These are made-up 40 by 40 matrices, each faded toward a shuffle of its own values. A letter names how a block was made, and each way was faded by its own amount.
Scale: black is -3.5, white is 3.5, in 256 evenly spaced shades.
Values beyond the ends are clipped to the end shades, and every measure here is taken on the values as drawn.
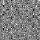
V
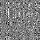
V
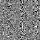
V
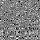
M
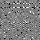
M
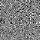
V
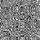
M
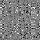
M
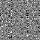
V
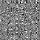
V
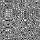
M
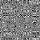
M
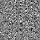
V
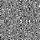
V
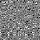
M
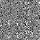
V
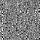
V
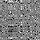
M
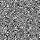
V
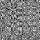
M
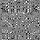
M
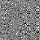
M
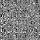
V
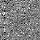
V
